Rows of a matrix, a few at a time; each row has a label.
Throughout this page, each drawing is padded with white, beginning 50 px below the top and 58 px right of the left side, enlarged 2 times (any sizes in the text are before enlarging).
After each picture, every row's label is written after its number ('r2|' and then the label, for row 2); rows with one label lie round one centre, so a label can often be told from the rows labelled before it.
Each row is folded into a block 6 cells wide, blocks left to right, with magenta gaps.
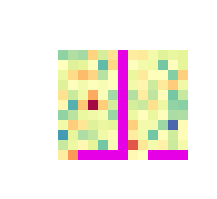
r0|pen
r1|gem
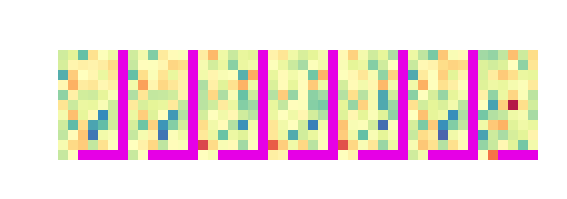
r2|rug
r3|rug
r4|gem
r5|gem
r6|gem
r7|rug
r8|pen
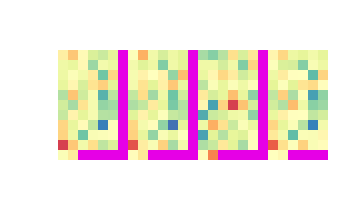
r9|gem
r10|gem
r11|pen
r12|gem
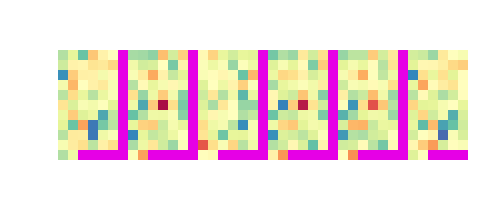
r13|rug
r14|pen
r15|gem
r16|pen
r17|pen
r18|rug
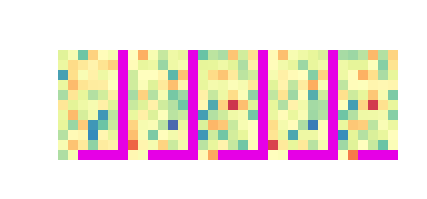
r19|rug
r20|gem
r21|pen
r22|gem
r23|pen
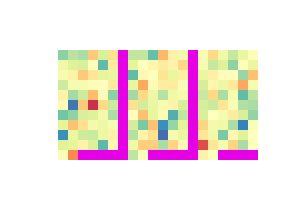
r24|pen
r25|rug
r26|gem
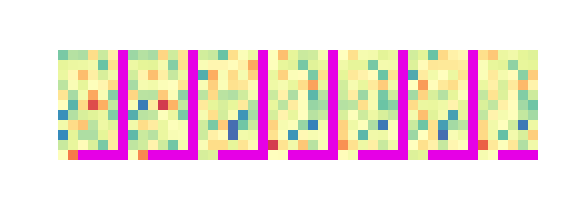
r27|pen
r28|pen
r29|rug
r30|gem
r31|gem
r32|rug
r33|gem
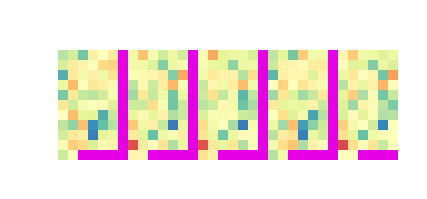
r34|rug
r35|gem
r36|gem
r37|rug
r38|gem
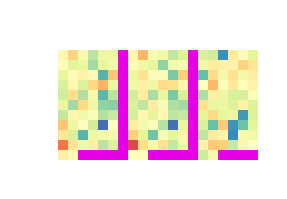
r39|gem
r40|gem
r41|rug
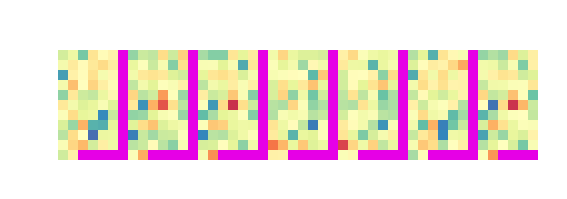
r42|rug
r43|pen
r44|pen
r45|gem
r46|gem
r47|rug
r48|pen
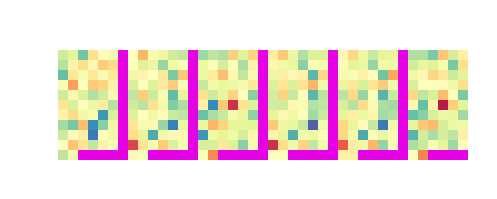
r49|rug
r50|gem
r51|pen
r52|gem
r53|gem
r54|pen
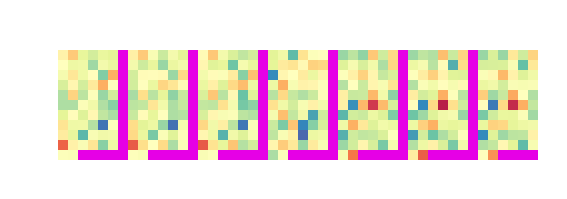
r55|gem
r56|gem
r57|gem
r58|rug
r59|pen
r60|pen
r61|pen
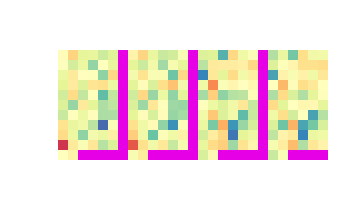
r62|gem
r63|gem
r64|rug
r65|rug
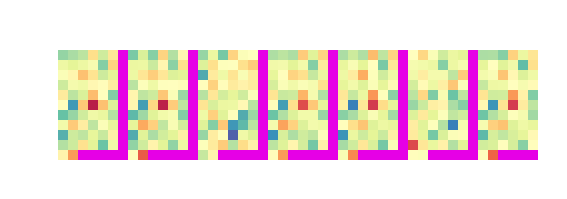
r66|pen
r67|pen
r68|rug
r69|pen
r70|pen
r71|gem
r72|pen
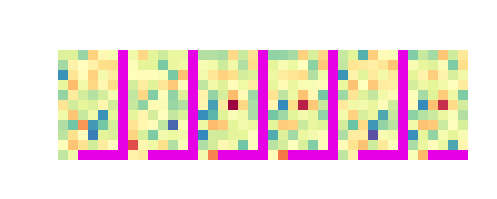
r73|rug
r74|gem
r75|pen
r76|pen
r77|rug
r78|pen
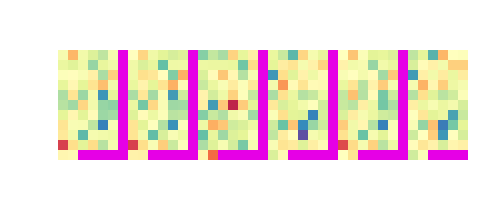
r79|gem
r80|gem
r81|pen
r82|rug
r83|gem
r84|rug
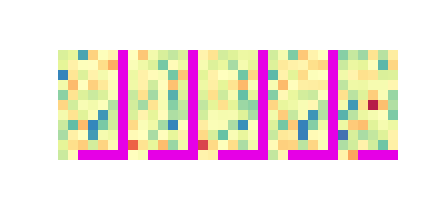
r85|rug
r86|gem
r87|gem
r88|rug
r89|pen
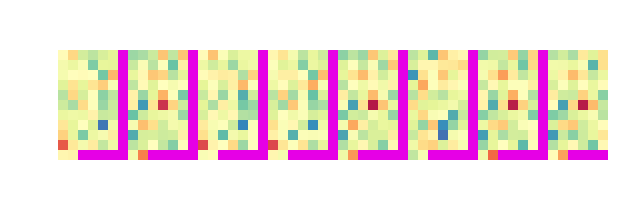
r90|gem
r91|pen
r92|gem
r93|gem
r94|pen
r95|rug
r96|pen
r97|pen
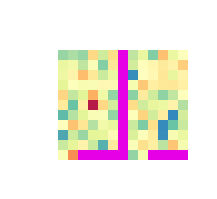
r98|pen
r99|rug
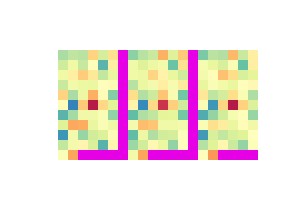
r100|pen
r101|pen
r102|pen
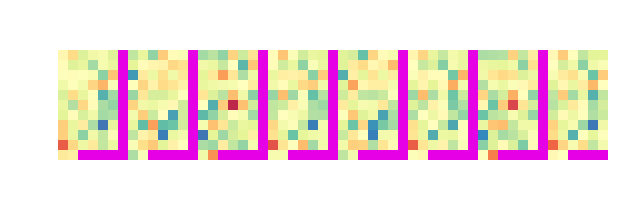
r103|gem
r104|rug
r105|pen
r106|gem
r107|rug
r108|gem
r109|pen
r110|gem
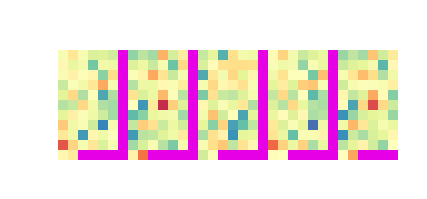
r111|gem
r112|pen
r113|rug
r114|gem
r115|pen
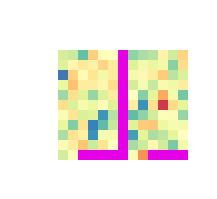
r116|rug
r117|pen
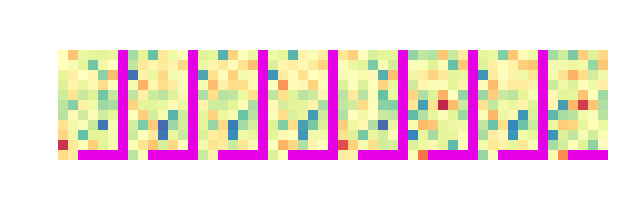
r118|gem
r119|rug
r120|rug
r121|rug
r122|gem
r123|pen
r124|rug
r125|pen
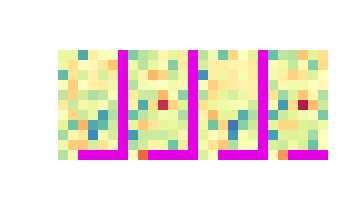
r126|rug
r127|pen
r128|rug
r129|pen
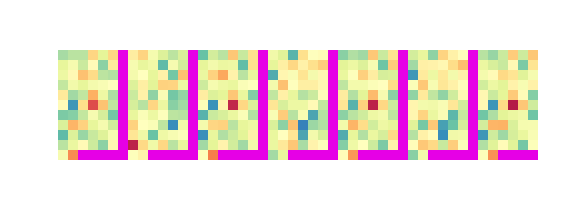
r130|pen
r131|gem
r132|pen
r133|rug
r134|pen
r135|rug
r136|pen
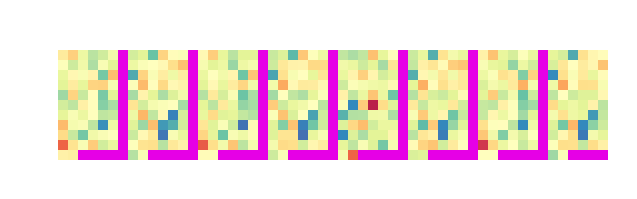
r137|gem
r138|rug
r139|gem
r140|rug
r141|pen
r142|rug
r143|gem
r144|rug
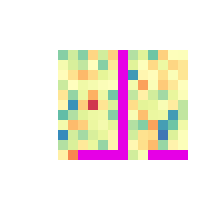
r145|pen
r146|rug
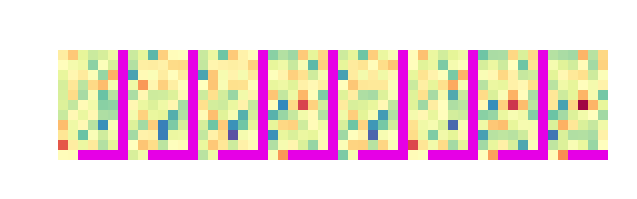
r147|gem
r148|rug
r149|rug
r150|pen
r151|rug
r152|gem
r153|pen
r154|pen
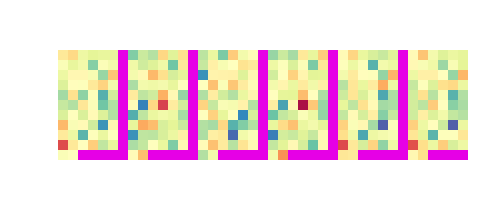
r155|gem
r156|pen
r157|rug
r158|pen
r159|gem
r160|gem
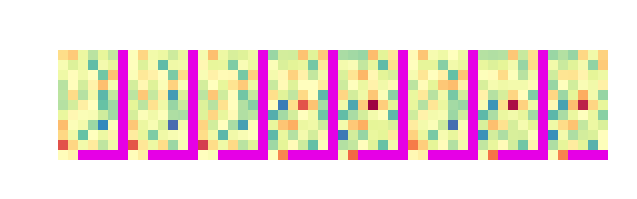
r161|gem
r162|gem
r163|gem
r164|pen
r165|pen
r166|gem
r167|pen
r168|pen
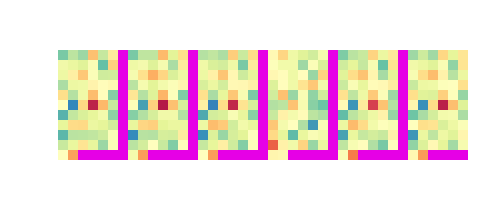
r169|pen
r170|pen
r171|pen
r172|gem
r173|pen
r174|pen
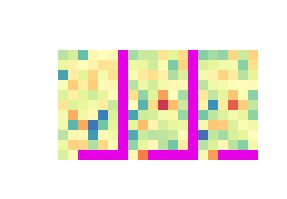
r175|rug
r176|pen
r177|pen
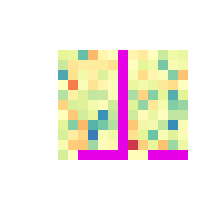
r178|rug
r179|gem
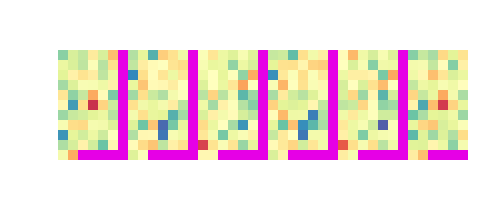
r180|pen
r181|rug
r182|gem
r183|rug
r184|gem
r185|pen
